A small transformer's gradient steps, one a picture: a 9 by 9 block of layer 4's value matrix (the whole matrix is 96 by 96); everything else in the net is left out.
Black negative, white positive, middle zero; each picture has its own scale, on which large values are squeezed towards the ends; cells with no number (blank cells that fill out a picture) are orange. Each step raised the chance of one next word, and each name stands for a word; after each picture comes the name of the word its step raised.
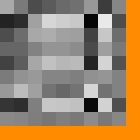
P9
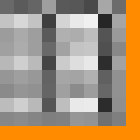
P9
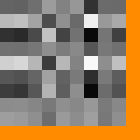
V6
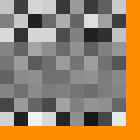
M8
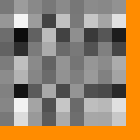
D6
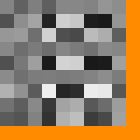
V6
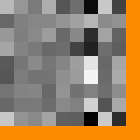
M8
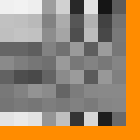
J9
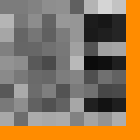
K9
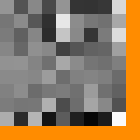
M8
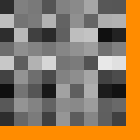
V6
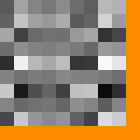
V6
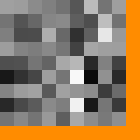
K9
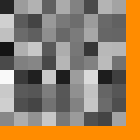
K9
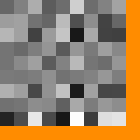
M8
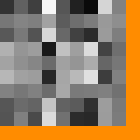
J9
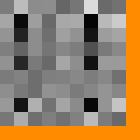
P9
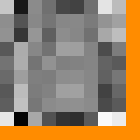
M8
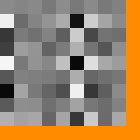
V6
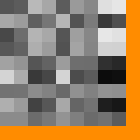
K9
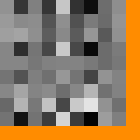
M8
